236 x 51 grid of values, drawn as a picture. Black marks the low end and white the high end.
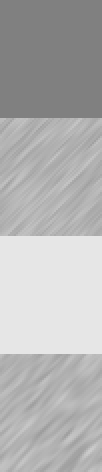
The table splits into 4 rows of 1 panel. Panel 1,1: middling, flat. Panel 2,1: high, slanting up to the right, faint in contrast. Panel 3,1: very high, flat. Panel 4,1: high, slanting up to the right, faint in contrast.
